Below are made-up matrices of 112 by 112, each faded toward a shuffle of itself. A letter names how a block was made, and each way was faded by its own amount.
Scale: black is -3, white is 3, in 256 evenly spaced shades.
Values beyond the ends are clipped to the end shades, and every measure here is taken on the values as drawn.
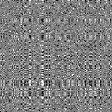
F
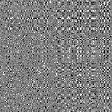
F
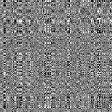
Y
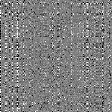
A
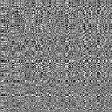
Y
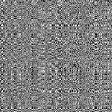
Y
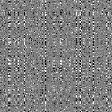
A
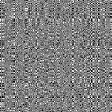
F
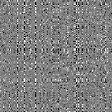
A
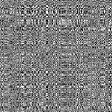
Y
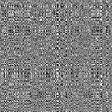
Y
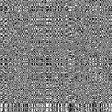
F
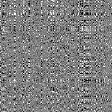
A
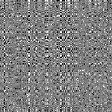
F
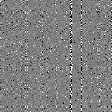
A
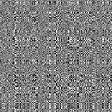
Y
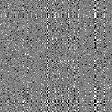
A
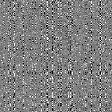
A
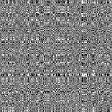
Y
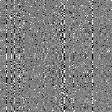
A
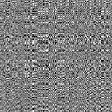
Y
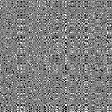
F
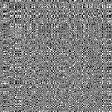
F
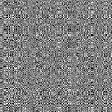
Y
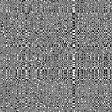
F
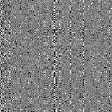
A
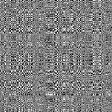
Y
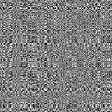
Y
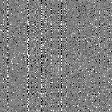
A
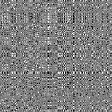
F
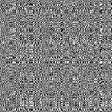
Y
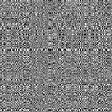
Y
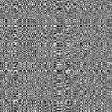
Y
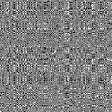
F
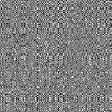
F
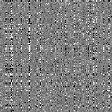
A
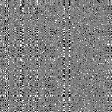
A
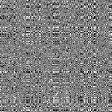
F
